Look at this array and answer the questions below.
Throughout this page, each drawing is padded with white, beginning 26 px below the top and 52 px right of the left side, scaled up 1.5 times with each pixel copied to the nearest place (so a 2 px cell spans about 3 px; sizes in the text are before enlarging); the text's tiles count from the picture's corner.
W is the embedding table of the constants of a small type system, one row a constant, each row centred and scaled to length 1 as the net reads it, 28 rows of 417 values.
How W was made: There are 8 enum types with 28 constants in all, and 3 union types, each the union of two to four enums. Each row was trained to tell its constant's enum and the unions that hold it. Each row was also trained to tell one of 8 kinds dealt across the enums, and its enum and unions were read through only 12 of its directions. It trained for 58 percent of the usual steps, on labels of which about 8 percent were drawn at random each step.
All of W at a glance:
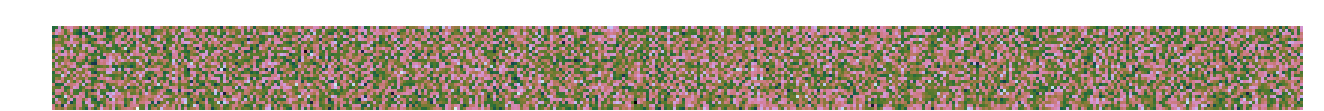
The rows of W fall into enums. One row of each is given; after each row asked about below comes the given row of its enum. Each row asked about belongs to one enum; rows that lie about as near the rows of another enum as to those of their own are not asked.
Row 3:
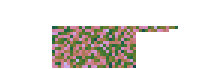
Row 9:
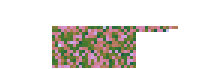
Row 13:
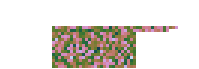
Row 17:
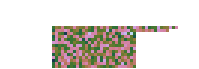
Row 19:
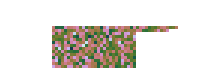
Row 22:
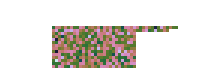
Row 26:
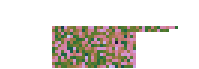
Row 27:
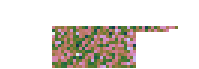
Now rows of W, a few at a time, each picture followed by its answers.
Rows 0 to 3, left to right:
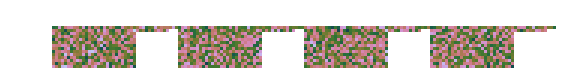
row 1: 13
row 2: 13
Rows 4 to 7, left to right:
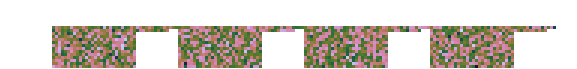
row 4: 22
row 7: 13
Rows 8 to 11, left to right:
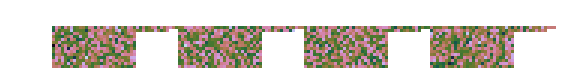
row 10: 22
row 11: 27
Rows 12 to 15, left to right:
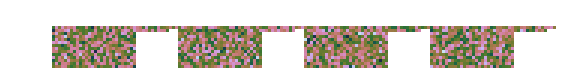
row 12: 17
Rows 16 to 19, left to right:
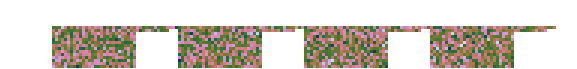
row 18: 9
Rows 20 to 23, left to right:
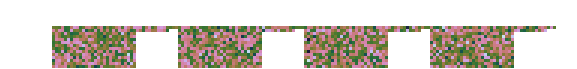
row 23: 19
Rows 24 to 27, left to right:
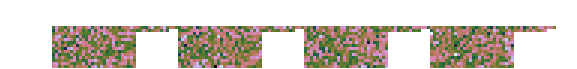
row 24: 22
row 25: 9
